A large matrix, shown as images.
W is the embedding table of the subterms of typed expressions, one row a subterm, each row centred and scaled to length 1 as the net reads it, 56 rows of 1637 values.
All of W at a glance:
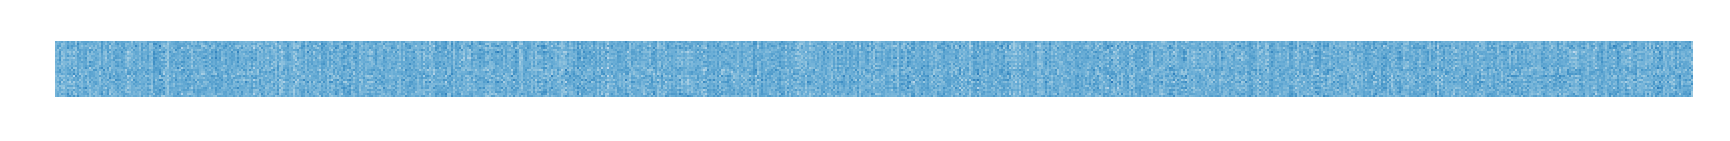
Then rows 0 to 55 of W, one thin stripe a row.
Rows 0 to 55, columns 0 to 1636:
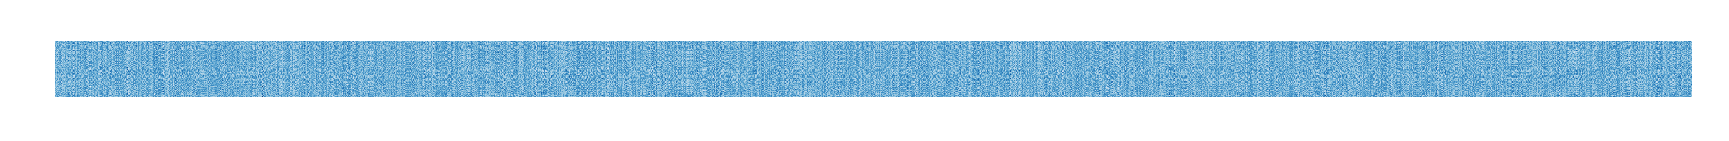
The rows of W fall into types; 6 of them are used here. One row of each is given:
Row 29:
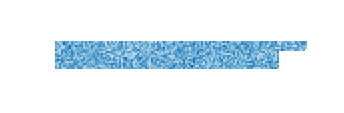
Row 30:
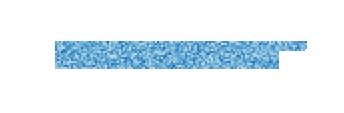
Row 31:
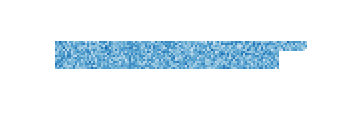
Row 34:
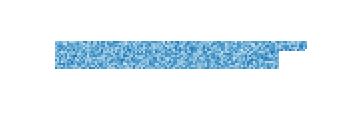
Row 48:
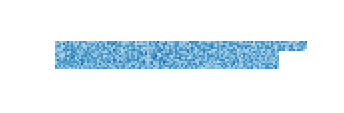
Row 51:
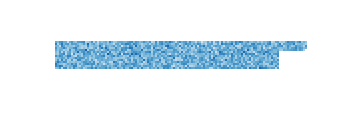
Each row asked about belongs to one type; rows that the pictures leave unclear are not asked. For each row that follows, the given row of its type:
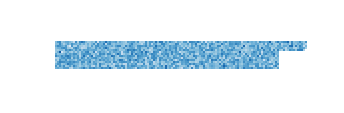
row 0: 48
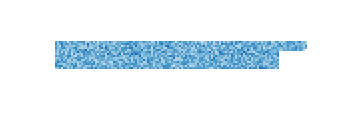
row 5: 51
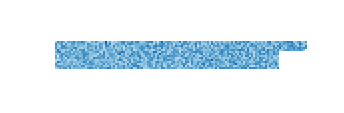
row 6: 51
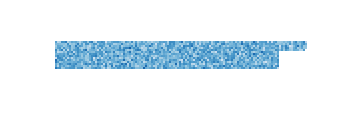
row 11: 29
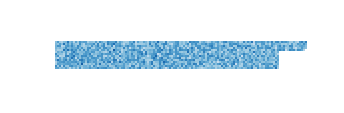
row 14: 48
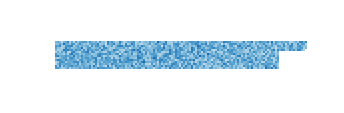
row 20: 48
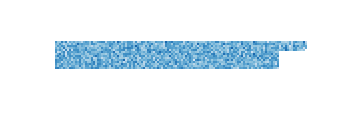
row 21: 31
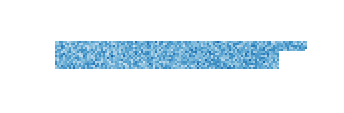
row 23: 51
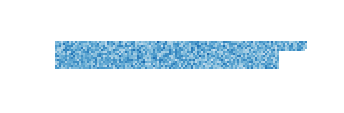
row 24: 48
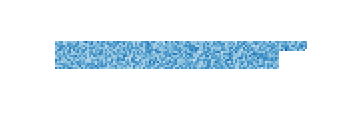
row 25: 34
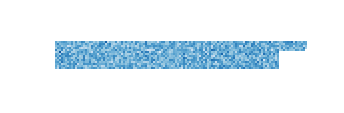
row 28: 29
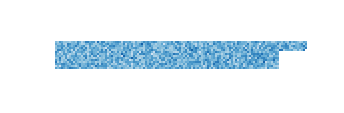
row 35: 34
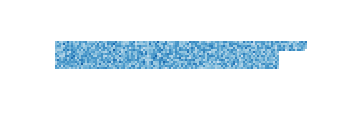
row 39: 48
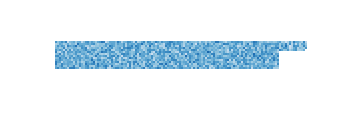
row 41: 31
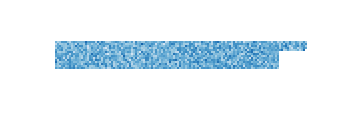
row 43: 29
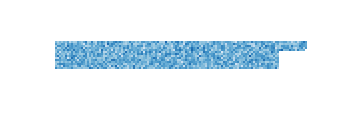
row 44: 34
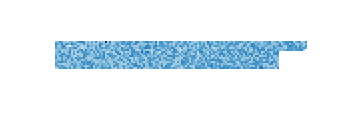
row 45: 51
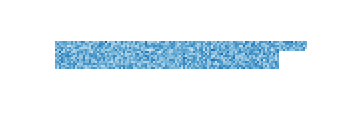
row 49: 29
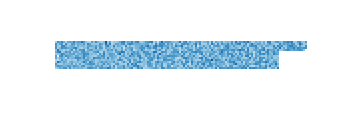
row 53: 51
